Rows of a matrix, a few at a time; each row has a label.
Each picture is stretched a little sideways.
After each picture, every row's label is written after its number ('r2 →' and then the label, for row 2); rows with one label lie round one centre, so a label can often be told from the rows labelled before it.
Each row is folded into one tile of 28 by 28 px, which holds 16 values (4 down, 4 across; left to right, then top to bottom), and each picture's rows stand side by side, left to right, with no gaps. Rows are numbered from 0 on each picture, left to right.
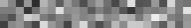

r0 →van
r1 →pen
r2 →van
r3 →van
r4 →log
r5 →pen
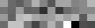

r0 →van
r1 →van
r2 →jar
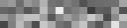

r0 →van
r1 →pen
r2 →van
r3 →van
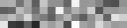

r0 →jar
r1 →pen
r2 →pen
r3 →log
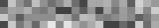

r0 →pen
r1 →van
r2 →log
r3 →jar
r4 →pen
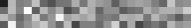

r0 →pen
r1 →log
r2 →jar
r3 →van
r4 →jar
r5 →pen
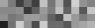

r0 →van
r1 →pen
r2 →pen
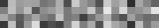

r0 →pen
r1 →jar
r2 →pen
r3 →pen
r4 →pen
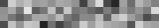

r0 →pen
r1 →jar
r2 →van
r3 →log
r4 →pen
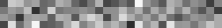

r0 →pen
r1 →jar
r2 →log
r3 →log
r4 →pen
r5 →pen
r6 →van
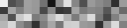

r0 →log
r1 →van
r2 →log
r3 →van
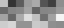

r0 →log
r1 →log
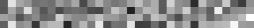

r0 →pen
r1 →van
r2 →van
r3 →jar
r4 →jar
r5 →pen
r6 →pen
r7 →log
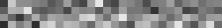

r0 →pen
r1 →van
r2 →log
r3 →log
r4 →van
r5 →van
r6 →van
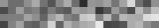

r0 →van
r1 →van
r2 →log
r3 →jar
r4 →log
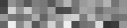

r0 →pen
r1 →van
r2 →jar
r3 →jar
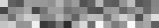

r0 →log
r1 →jar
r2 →van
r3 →log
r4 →log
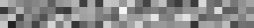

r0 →jar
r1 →van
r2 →jar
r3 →pen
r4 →log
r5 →log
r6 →pen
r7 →jar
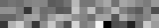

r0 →van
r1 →van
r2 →pen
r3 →jar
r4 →van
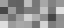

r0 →log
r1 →pen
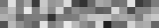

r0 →pen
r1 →pen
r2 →log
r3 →jar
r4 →log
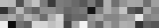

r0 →jar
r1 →log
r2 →van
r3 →pen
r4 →jar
